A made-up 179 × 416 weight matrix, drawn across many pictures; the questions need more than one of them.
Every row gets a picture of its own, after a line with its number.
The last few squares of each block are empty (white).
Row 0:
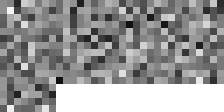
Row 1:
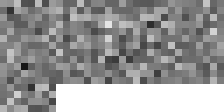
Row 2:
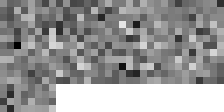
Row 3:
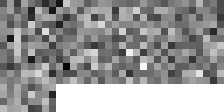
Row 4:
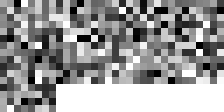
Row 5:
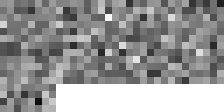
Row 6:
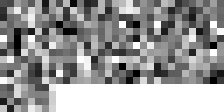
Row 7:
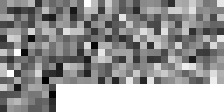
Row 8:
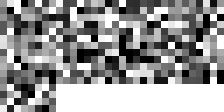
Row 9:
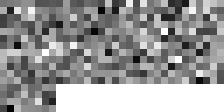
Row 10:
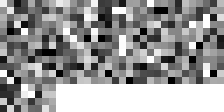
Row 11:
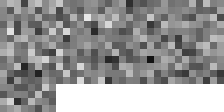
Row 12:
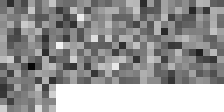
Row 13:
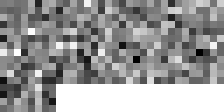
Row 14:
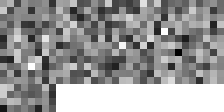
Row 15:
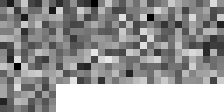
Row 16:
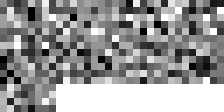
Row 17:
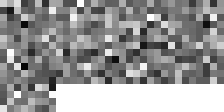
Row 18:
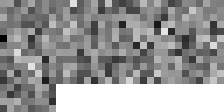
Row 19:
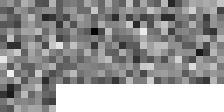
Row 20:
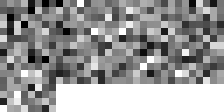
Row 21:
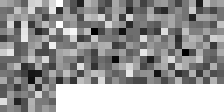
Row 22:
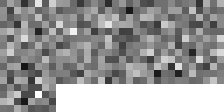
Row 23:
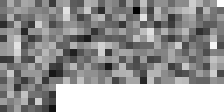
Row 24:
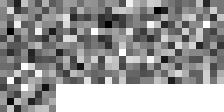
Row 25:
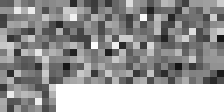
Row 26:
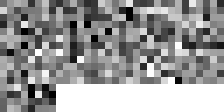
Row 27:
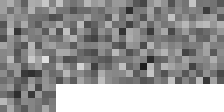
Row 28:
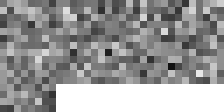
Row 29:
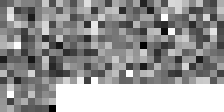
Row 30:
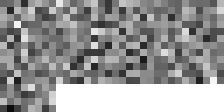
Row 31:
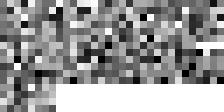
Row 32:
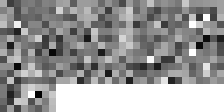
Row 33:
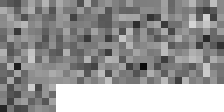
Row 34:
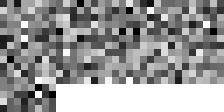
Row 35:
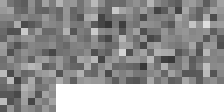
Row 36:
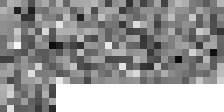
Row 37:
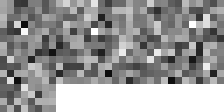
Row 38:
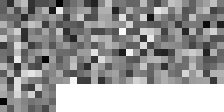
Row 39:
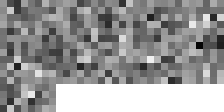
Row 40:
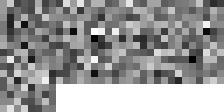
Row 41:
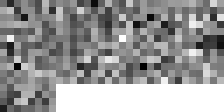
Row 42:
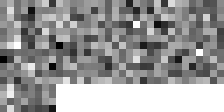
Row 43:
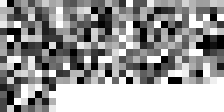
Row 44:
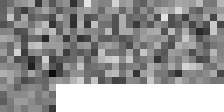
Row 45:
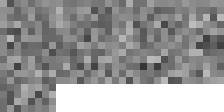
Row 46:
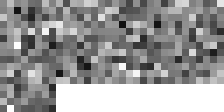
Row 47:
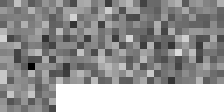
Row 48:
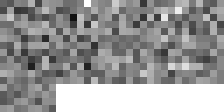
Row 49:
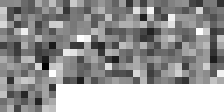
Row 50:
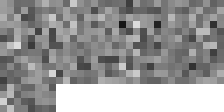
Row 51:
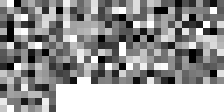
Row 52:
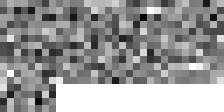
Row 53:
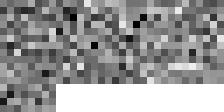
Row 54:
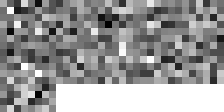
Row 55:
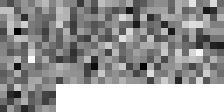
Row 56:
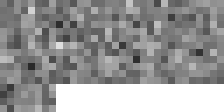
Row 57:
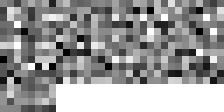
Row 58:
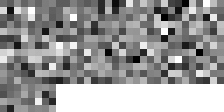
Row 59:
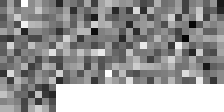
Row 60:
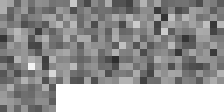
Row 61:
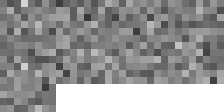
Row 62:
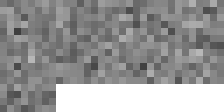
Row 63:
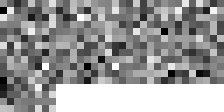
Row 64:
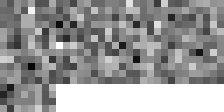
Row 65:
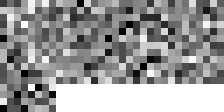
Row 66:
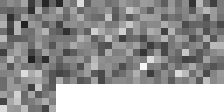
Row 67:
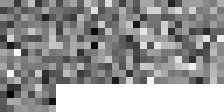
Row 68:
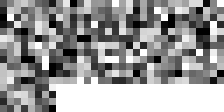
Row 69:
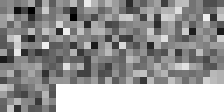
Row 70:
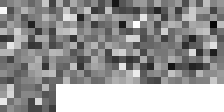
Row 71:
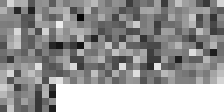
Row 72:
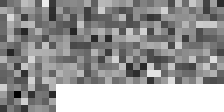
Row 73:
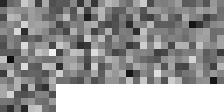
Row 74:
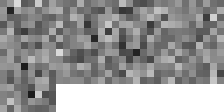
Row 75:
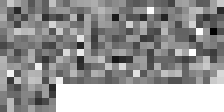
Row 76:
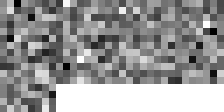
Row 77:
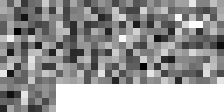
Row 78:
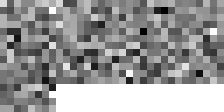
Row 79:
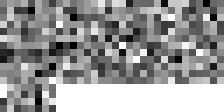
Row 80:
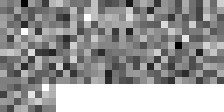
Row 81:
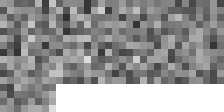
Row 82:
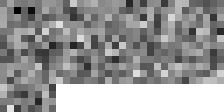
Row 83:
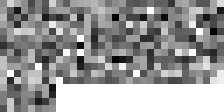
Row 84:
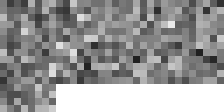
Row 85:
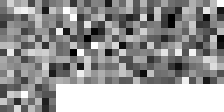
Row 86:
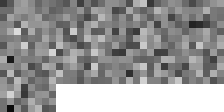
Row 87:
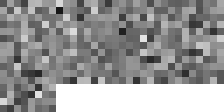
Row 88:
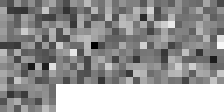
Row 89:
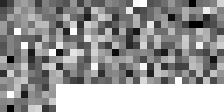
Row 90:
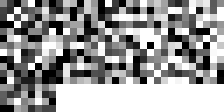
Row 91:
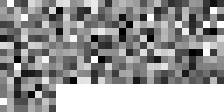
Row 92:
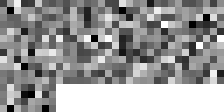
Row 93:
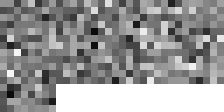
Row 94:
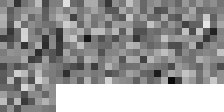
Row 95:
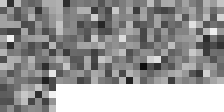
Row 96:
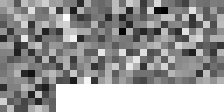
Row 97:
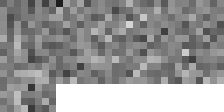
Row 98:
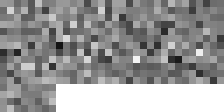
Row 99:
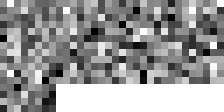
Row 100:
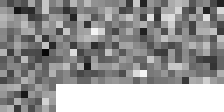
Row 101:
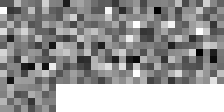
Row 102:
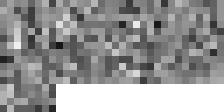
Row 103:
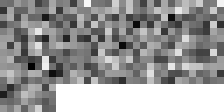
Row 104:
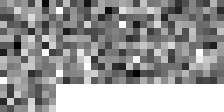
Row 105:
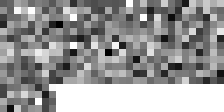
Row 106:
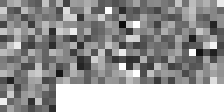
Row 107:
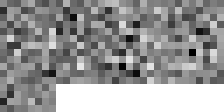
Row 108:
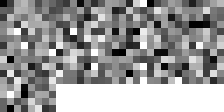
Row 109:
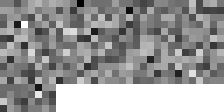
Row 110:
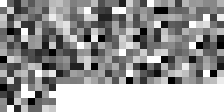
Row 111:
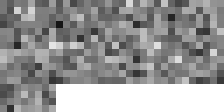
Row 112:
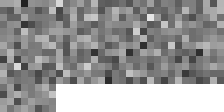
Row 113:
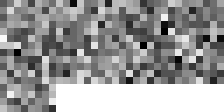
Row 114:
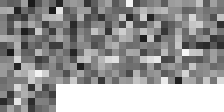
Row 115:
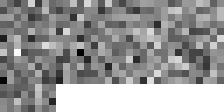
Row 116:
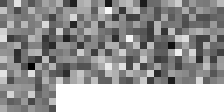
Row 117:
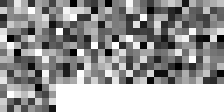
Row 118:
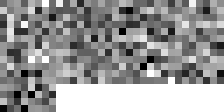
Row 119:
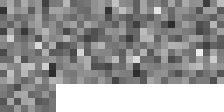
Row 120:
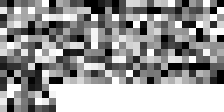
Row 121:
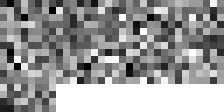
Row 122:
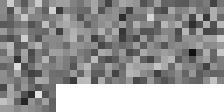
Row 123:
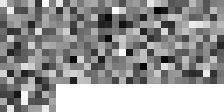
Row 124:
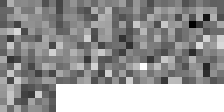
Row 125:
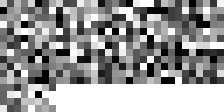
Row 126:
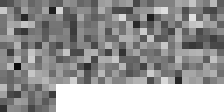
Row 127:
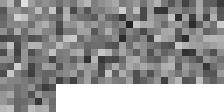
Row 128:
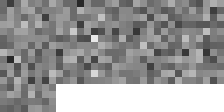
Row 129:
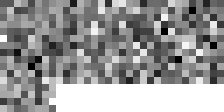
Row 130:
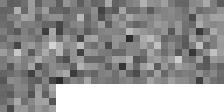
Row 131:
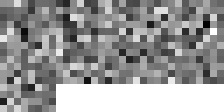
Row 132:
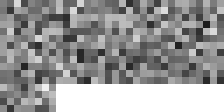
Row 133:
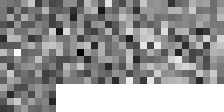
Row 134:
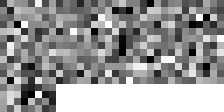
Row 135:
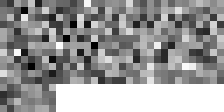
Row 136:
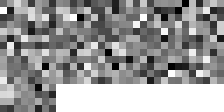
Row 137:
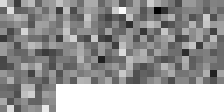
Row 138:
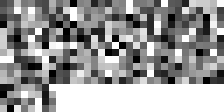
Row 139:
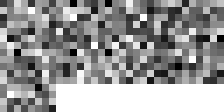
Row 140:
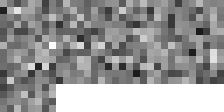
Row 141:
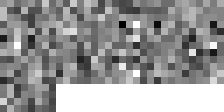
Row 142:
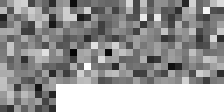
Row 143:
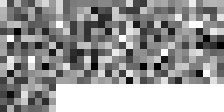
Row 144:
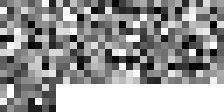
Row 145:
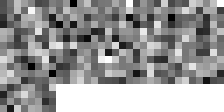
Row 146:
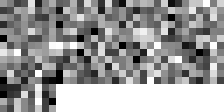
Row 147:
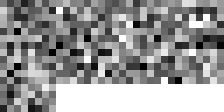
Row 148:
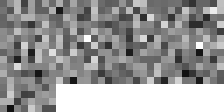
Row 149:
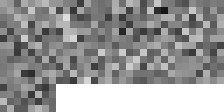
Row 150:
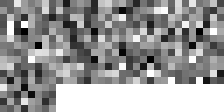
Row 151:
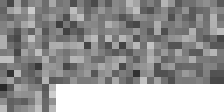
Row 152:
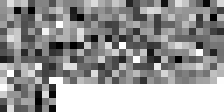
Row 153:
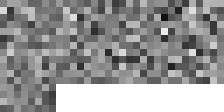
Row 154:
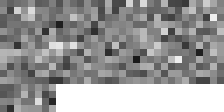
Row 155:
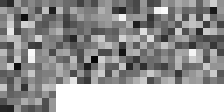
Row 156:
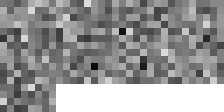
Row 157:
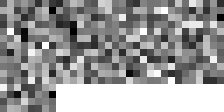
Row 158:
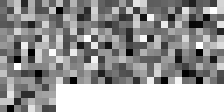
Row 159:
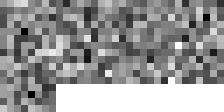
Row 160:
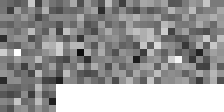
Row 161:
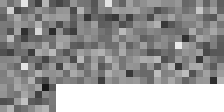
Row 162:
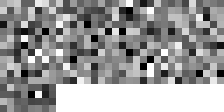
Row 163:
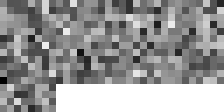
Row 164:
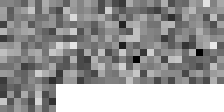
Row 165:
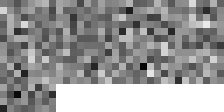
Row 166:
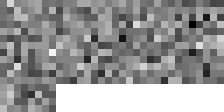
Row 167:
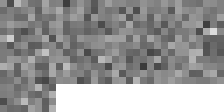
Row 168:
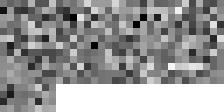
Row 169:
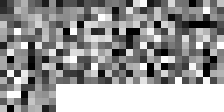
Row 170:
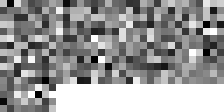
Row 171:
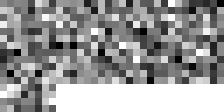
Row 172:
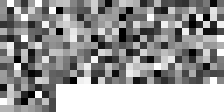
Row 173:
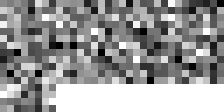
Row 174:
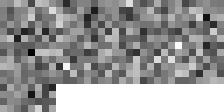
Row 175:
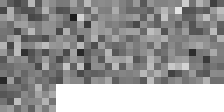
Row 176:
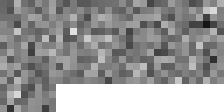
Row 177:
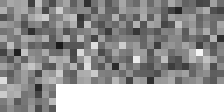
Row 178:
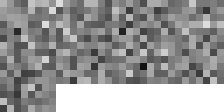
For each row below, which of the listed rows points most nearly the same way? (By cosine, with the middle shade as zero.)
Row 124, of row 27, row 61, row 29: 61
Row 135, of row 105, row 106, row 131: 105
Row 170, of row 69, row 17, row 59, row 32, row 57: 32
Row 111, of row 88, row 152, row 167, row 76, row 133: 133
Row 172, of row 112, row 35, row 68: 112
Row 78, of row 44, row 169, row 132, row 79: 132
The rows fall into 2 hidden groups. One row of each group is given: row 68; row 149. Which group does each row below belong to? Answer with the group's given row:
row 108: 149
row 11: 149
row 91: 149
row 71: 68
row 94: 149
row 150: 149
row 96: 149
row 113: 68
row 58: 68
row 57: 68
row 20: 149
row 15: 149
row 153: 68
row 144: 68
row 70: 68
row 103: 68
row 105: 68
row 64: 68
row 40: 149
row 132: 149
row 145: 68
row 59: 149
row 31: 149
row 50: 68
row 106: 68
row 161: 149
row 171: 68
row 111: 68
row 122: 149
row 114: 149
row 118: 149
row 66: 149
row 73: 149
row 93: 68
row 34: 149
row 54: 149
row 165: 149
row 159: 149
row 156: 149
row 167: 149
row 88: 68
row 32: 149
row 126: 149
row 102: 68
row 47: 68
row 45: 149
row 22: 149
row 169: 149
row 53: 68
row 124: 149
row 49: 68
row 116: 68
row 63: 68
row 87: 149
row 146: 68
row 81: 68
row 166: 149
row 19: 68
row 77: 149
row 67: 68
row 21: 149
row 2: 68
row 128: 149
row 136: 68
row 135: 68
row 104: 68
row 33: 149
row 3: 149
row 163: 68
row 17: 149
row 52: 68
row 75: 68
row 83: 68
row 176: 149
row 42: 68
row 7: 68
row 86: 149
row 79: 68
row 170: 149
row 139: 68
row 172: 149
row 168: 68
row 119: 68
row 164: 68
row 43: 149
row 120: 68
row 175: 68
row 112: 149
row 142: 68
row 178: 149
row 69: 68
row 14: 68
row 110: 149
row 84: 68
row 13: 68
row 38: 149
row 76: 149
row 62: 149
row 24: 149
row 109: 149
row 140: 68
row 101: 68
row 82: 68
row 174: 149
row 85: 68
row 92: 149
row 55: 149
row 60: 68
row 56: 68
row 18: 68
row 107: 68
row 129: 68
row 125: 149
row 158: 149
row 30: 149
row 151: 68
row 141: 68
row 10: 149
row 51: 149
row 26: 149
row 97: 149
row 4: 149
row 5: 68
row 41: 149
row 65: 149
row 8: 149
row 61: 149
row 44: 68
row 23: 68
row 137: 149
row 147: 149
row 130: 68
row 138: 68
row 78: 149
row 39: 149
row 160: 68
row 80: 149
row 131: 149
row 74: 149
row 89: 149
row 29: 68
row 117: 68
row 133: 68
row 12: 68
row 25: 68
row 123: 149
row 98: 68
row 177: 68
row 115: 68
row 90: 68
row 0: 149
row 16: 68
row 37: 149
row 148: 149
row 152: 68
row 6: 68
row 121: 149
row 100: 68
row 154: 68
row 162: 149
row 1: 149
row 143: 149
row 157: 149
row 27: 149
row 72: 149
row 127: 149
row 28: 68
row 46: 68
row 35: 149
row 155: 149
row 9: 68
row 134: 149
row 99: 68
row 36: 68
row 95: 149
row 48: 68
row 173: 68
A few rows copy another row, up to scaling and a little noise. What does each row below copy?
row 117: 139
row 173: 171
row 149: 96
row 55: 62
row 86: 108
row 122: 172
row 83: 75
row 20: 66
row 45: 43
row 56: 64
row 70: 144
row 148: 158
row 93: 67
